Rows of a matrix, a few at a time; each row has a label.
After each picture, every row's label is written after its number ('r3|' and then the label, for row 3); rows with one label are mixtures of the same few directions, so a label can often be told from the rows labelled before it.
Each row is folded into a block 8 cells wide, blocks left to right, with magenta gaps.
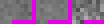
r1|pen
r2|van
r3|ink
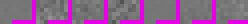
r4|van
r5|ink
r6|van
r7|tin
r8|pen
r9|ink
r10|pen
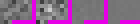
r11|tin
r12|van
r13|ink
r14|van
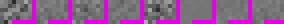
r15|tin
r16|ink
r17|van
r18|tin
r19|van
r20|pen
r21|ink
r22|ink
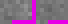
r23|pen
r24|van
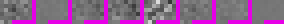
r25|van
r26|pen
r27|pen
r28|pen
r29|tin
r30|van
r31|pen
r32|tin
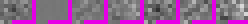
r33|van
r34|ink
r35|tin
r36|pen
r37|van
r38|tin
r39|pen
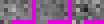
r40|van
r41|pen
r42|van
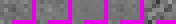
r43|van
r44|van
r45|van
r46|van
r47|tin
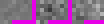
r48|tin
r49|van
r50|pen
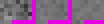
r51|pen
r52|pen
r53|tin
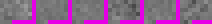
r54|pen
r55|ink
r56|van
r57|pen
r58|ink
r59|tin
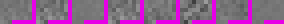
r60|ink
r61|ink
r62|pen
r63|ink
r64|ink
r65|tin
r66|pen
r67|tin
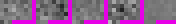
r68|van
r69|pen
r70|ink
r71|van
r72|pen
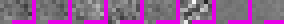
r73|pen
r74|pen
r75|pen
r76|ink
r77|van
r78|tin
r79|tin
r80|pen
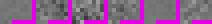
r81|tin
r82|pen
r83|ink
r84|van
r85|pen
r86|tin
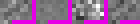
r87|tin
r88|van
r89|pen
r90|tin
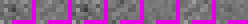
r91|van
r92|tin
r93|van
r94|tin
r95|ink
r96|tin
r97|van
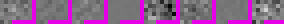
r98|van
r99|tin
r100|tin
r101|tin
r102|pen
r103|van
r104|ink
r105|van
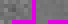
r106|van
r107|pen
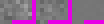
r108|pen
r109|van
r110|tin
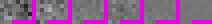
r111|pen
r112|van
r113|ink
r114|van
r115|ink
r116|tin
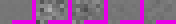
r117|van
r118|van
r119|van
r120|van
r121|tin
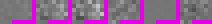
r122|pen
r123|pen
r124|pen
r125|tin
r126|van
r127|van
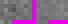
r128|van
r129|pen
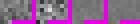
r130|ink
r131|van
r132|ink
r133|ink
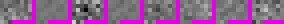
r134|ink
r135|tin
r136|van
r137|tin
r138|van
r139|pen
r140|tin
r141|van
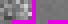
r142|pen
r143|van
